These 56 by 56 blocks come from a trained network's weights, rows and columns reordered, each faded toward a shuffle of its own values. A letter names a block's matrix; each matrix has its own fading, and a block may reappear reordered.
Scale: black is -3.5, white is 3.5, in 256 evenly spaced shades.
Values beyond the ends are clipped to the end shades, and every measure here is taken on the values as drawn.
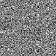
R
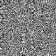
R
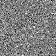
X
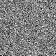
X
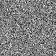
X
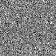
R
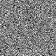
R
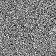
X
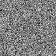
R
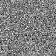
X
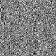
R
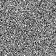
X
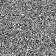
X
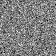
X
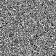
X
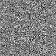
R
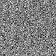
R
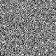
R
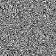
R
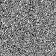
X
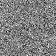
X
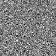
R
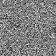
R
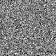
X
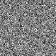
R
